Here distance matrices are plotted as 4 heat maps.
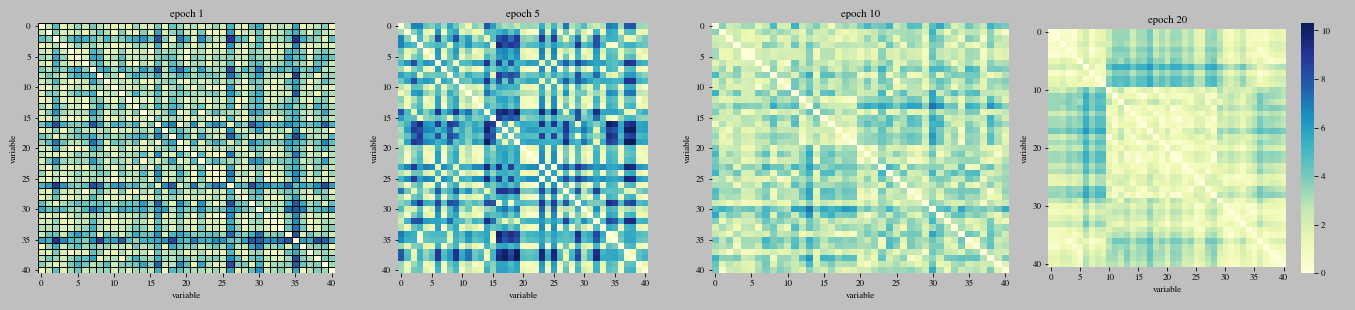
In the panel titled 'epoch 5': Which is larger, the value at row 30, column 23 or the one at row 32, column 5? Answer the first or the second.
the first
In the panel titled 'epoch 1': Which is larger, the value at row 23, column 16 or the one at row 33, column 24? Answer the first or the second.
the first
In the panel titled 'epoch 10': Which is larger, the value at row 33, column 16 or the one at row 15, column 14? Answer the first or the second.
the second
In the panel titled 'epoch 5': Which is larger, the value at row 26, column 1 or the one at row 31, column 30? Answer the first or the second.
the second
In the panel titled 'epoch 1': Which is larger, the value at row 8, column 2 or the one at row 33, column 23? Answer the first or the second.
the first
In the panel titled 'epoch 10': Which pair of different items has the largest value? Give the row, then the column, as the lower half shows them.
30, 13
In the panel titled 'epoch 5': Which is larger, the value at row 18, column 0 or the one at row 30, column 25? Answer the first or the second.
the second
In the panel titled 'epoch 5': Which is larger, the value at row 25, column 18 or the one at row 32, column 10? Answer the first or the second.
the first
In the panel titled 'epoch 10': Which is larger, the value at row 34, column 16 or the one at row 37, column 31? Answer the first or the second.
the second
